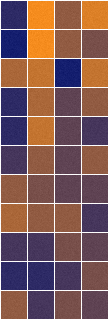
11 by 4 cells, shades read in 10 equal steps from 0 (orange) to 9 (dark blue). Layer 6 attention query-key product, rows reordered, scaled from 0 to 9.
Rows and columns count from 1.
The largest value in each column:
9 8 9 7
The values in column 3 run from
4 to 9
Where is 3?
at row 3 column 1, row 4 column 2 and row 8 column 1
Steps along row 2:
down up up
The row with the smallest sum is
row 1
